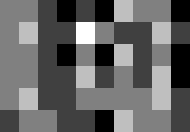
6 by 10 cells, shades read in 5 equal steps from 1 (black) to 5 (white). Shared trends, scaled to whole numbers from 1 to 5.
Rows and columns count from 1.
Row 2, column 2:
4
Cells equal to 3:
22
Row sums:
23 29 23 26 29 25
